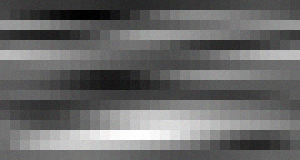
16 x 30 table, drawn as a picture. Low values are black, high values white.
On average the colour sits 40% of the way up the scale. The bottom middle is the ninth with the highest average. Streaks run across, left to right.
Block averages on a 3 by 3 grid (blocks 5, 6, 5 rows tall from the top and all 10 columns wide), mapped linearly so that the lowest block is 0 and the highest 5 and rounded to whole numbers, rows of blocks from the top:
011 / 102 / 352
